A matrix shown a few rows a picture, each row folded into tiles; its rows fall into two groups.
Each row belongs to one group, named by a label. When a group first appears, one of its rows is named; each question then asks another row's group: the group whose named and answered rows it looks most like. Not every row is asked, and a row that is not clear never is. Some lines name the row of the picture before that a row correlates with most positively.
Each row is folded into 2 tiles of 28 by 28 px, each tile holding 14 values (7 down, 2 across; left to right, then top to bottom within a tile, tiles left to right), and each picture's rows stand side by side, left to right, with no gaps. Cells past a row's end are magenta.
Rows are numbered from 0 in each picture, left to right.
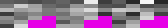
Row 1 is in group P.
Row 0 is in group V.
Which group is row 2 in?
P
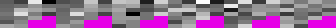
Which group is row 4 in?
V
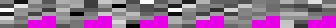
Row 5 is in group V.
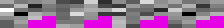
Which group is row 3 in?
P
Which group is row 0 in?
P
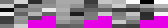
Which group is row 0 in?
V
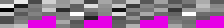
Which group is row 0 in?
V
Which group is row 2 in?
V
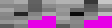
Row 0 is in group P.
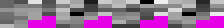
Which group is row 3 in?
P
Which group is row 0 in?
P
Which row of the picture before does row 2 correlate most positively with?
1
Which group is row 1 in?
P
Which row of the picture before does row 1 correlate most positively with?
1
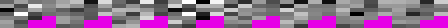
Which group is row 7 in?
P
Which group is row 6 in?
P
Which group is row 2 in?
P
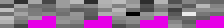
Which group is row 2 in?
P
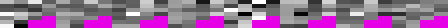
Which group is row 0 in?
V
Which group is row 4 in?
P
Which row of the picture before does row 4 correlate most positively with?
0
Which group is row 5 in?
P
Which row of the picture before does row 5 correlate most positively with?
2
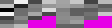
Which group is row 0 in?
V
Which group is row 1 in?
P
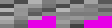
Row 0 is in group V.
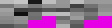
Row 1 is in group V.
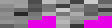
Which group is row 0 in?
P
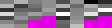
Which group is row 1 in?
V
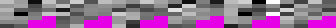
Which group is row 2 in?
V
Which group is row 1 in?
V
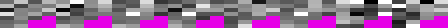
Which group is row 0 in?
V
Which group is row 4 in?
V
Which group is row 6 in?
P
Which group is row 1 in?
V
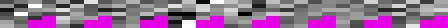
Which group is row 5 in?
V
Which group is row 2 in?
V
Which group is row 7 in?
V
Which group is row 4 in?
P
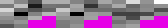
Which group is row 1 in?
P
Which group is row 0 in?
P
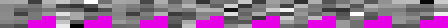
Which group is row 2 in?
P
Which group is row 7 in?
P
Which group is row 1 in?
V
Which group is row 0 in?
P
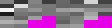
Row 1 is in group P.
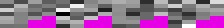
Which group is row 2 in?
P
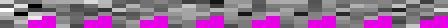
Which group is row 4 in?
P
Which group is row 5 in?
P
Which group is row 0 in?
P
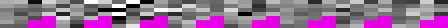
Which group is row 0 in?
P
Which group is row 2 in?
V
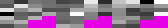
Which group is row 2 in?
P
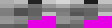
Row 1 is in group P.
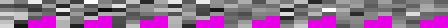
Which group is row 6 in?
P
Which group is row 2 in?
V
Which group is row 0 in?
V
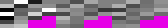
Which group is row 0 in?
V
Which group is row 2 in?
V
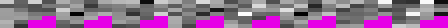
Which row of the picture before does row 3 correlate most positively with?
1
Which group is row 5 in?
P
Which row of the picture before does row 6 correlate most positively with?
2
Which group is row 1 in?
P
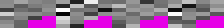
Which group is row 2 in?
V
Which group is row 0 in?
V
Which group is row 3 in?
V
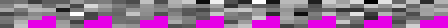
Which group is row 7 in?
V
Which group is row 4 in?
P
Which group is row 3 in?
P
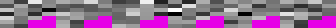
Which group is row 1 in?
V
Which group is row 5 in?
V
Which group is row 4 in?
P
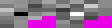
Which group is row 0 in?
P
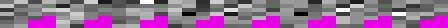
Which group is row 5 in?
P
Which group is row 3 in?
P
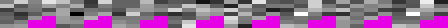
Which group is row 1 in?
P
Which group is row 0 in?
V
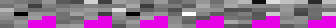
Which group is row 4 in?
P
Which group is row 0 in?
P
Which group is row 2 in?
P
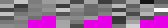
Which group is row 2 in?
V
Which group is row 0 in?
V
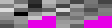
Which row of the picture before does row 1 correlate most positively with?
1
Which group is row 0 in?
P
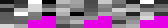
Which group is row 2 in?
P
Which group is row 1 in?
P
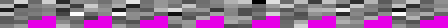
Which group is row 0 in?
V
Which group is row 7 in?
V
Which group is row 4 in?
P
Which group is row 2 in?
V
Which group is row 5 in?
V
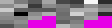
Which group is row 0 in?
P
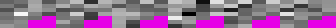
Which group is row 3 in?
P
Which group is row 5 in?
V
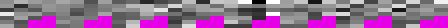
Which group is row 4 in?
P
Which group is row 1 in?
P
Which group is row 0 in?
V
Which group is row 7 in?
V
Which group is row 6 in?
V
